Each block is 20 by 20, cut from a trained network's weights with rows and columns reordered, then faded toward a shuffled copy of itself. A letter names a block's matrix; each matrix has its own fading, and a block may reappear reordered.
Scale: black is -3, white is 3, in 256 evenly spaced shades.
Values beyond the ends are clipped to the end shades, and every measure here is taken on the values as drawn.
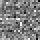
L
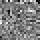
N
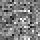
N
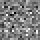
N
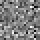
N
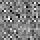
N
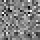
N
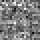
L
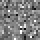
L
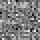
L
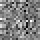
N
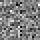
N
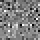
N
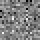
L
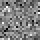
L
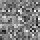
N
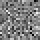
N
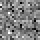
L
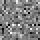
N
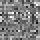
N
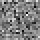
L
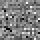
L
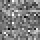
L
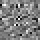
N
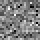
L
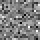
L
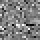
N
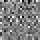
N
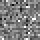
L
